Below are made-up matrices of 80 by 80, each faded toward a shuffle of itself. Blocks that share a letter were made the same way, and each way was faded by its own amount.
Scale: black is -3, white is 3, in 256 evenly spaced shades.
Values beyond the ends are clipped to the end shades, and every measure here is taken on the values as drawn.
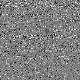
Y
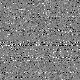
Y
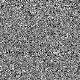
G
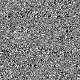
G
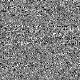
G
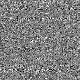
G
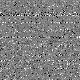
Y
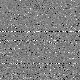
Y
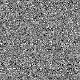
G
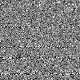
G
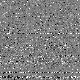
Y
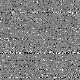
Y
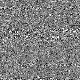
G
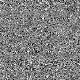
G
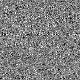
G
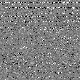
Y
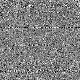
G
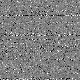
Y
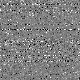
Y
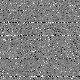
Y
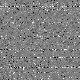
Y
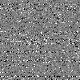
Y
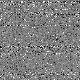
Y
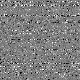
Y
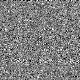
G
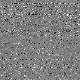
Y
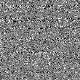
G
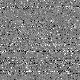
Y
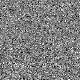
G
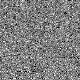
G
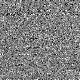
G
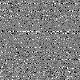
Y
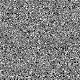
G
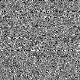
G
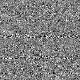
G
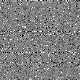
Y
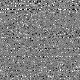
Y
